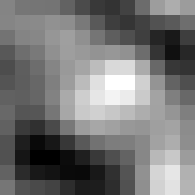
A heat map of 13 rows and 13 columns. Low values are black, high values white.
Ninth with the lowest average: bottom left. Lone odd cells: none. Roughest part: top right. Ninth with the highest average: centre.
